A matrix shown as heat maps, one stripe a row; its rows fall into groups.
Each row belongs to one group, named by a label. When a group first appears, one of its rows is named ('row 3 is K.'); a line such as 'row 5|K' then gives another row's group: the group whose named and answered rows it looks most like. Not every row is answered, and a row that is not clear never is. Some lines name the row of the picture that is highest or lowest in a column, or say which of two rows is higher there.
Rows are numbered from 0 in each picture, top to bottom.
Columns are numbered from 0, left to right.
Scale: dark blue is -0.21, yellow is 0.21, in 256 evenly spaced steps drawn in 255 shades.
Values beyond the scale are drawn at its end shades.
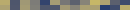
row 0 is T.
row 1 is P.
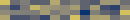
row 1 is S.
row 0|T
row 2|S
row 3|T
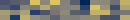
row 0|S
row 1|S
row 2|T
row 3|P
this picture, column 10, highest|2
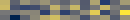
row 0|P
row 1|T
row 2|P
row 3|S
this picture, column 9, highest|2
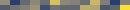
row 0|S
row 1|P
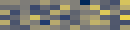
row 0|S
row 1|P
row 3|P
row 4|T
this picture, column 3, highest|3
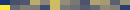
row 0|S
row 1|T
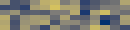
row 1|S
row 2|T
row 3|P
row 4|P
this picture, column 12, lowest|5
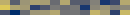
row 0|P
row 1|T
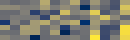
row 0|S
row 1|S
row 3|T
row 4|S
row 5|P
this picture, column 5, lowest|2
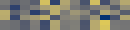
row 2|T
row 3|P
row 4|T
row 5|T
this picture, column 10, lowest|3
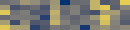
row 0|P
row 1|T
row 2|T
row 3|T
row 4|T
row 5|T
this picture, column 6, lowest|0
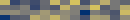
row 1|P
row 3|S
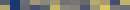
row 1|T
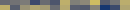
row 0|P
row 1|P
